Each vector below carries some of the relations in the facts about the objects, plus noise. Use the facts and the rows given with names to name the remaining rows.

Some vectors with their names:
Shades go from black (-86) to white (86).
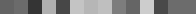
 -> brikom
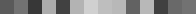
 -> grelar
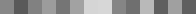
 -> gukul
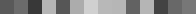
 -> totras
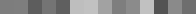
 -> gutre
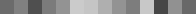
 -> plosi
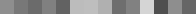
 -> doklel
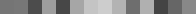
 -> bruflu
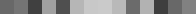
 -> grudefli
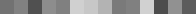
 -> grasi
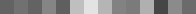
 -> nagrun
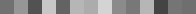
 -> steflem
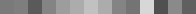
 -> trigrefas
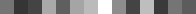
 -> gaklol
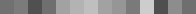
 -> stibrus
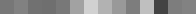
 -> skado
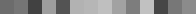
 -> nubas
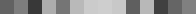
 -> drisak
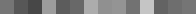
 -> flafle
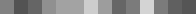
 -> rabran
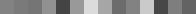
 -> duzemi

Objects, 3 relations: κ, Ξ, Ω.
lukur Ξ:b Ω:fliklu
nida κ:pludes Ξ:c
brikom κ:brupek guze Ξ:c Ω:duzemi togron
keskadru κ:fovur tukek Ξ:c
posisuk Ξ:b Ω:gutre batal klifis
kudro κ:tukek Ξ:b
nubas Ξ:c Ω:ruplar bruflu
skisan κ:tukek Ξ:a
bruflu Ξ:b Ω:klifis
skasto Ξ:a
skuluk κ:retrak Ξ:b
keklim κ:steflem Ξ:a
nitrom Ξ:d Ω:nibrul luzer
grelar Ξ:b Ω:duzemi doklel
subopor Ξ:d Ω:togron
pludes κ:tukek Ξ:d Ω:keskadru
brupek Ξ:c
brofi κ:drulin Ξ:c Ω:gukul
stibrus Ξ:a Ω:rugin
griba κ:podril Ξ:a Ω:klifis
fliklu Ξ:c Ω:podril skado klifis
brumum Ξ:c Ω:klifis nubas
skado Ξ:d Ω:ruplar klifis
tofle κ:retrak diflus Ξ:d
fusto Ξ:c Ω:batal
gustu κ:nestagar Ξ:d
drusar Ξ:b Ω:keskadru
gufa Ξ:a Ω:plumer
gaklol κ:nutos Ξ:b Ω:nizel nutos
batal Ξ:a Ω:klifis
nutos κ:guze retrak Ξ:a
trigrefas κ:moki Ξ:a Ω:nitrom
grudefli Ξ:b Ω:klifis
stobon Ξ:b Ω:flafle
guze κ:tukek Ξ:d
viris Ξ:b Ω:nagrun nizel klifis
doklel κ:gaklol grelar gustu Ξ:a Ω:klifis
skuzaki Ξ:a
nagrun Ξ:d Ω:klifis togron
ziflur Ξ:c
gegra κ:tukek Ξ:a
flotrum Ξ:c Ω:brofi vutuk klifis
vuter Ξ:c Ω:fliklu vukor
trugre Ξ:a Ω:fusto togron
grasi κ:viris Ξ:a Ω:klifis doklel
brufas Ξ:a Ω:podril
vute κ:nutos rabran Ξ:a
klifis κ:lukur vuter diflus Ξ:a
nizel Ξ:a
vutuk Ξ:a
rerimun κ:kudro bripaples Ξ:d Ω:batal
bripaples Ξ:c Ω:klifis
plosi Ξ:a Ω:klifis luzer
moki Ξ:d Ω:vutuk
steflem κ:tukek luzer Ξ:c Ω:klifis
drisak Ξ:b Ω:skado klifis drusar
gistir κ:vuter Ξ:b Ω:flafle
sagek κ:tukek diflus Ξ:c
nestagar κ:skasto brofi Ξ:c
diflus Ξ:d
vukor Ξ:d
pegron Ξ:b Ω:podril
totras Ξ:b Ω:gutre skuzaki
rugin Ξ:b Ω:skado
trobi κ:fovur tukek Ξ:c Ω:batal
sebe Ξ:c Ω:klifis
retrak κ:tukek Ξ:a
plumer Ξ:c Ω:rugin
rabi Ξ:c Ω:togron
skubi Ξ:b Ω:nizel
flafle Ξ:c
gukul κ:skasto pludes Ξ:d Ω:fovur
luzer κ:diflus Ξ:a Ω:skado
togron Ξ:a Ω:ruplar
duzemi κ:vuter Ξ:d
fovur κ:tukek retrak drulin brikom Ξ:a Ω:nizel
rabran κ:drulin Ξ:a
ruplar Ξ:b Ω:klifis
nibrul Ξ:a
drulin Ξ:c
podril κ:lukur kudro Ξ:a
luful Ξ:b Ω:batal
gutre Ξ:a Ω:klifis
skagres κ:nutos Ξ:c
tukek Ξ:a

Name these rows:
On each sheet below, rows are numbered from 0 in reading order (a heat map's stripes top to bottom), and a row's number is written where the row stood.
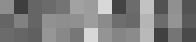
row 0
nutos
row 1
tukek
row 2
diflus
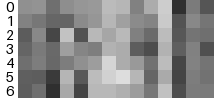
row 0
luzer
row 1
nibrul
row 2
trobi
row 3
guze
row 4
nitrom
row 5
viris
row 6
rabi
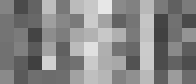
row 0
brofi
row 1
tofle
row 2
fliklu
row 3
rerimun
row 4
gistir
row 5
vutuk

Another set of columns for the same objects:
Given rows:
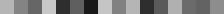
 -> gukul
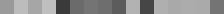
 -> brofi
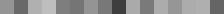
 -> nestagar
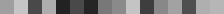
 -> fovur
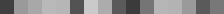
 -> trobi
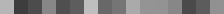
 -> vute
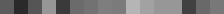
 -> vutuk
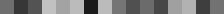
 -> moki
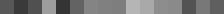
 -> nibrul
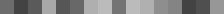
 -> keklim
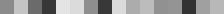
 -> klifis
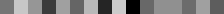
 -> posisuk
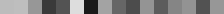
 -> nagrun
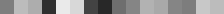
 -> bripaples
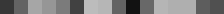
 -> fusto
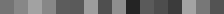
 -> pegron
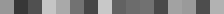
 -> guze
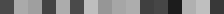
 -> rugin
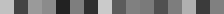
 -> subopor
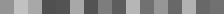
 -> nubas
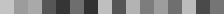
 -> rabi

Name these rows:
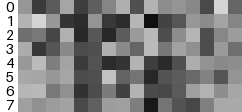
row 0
skasto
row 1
viris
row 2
nizel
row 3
rabran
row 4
skubi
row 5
skuluk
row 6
gaklol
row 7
kudro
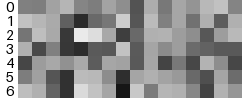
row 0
drulin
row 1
brikom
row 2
steflem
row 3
trugre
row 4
plumer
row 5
plosi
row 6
doklel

